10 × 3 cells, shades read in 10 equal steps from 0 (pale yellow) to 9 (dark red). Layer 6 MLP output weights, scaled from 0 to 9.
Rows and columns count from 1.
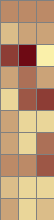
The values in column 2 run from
1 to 9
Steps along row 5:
up up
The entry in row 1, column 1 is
4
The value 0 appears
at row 3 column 3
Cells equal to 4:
5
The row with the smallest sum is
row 9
